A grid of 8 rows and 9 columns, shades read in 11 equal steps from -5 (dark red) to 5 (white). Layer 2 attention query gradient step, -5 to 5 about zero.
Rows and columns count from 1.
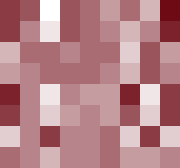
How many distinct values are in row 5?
5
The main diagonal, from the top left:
-3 0 -1 -1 1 1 3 1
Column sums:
-8 -3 13 -4 -3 0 4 3 -11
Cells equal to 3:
6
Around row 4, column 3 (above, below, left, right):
-1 4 0 -1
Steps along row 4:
down down same same up up down up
